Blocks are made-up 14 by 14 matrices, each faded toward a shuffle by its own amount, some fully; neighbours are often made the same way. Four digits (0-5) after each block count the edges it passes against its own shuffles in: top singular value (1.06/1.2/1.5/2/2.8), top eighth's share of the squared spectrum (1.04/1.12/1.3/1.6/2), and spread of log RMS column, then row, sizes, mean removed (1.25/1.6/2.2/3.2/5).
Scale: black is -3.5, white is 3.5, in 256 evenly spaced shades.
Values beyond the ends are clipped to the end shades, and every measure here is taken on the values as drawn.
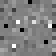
0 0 0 0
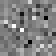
0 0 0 0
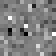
0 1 0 0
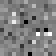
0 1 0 0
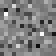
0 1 0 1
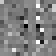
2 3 1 0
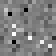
0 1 0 0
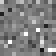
0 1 0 0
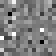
0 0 1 0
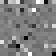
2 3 0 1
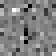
1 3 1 0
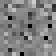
2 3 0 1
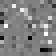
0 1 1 0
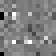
2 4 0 1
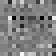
3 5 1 2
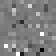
0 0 0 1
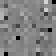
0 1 0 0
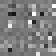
2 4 1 1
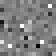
0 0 0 0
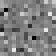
0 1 0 0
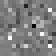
0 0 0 0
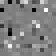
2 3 0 1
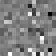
2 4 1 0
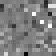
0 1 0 0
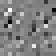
2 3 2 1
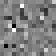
1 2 1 0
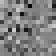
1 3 1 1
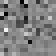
1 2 1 0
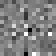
2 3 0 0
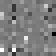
2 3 1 0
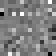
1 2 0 1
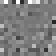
2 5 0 1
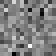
0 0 0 0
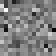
1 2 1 0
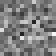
1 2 0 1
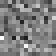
0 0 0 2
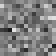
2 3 0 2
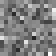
0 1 0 1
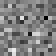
0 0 0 2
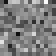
1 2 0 1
